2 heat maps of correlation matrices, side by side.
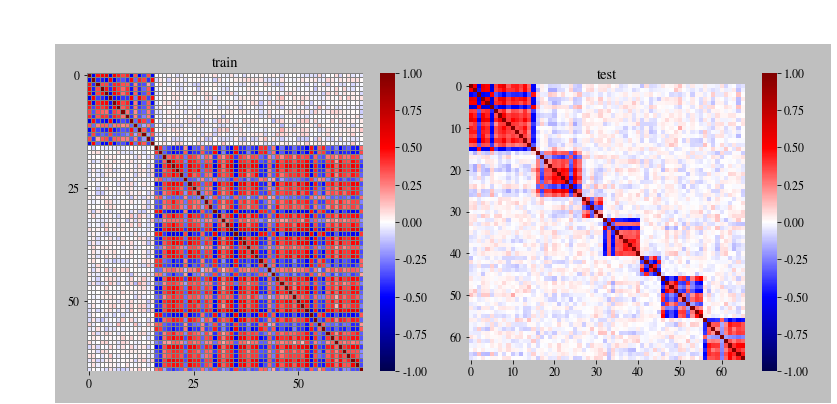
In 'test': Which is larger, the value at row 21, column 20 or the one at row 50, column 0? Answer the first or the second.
the first
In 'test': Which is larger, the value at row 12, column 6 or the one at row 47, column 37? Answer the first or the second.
the first
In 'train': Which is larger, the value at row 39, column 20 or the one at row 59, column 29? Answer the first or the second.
the first
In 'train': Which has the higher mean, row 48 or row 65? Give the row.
48
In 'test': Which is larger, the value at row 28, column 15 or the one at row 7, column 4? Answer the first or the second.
the second
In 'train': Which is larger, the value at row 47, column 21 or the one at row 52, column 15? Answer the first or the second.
the first
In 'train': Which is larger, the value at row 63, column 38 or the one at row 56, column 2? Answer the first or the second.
the first
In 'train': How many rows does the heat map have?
66
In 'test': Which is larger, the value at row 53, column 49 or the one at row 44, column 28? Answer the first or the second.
the second
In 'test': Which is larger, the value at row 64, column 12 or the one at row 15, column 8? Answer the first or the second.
the first
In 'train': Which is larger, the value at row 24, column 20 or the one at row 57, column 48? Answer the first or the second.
the first
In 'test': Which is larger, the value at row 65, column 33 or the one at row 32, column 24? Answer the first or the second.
the second
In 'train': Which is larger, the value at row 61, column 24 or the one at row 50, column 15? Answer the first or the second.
the first
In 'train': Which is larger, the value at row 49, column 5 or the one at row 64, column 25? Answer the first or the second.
the second
